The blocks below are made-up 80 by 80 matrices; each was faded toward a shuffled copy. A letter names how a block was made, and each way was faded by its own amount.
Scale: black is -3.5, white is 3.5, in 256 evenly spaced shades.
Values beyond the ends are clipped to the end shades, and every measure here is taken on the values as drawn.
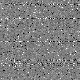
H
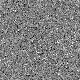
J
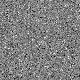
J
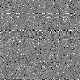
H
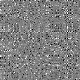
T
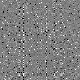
T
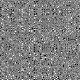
T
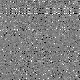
H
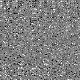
H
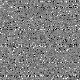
H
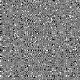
T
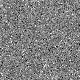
J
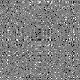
T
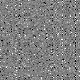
T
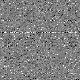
H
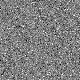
J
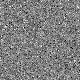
J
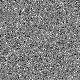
J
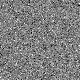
J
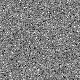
J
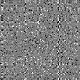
T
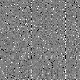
T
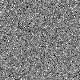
J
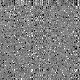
T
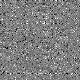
H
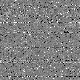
H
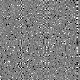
T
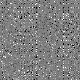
T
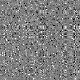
T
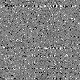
H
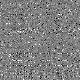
H
